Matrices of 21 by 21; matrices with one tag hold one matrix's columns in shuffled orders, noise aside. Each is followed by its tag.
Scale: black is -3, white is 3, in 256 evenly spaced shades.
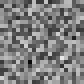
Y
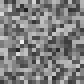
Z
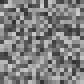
Y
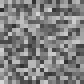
Z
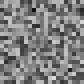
Z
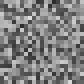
Z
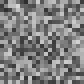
Z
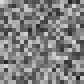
Y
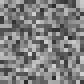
Y
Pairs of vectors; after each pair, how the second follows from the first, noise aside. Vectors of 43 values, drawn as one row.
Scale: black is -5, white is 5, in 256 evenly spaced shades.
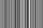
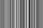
negated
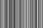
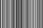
wrapped around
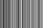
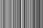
reversed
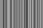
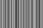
reversed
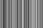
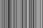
wrapped around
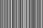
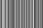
wrapped around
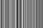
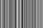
negated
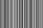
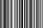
scaled up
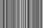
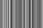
wrapped around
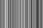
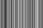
reversed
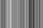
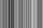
reversed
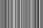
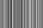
wrapped around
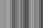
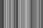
wrapped around
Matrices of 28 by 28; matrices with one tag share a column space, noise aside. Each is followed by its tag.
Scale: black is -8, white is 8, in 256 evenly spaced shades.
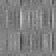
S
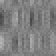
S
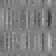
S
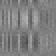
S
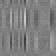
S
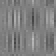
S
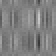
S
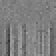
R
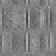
S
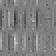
S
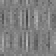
S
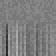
R
